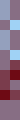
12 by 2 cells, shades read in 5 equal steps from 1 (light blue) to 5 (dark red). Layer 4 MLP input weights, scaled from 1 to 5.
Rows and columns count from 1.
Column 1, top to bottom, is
2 2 3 2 2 3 3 4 4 5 3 3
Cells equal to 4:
4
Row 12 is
3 3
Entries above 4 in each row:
0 0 0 0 0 0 0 1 0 1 0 0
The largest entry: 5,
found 2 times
